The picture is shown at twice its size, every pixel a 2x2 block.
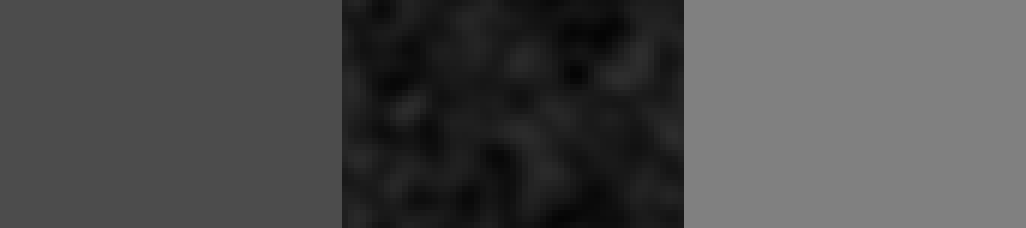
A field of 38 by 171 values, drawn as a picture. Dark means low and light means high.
It is made of 1 by 3 panels. Panel 1,1: low, flat. Panel 1,2: very low, blotchy, faint in contrast. Panel 1,3: middling, flat.
